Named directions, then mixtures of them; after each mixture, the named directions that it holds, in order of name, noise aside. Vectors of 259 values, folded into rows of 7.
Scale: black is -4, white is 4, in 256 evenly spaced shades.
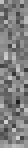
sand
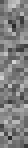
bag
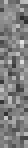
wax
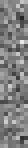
bag, sand, wax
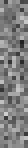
wax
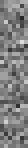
bag, sand, wax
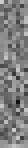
sand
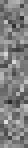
bag, sand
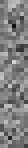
bag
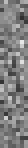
wax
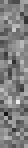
bag, sand, wax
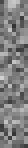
bag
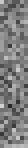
bag, sand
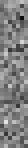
bag, sand, wax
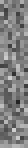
sand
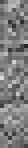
bag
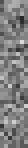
bag, wax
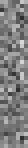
sand, wax
